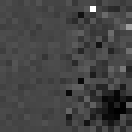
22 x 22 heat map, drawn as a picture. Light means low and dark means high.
Mirror symmetry: none. Bumps: one, in the bottom right. Stripes: none. Ninth with the highest average: bottom right. Seam: vertical, 50% of the way across, the left part calmer.
